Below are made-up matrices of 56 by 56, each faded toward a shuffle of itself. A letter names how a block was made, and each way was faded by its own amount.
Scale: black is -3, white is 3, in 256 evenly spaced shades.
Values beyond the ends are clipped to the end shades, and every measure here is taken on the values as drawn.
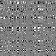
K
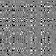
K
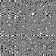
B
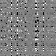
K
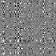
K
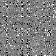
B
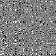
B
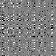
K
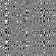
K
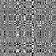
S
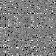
B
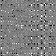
K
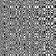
S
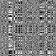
S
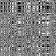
S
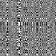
S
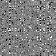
B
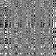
S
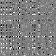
K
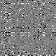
B
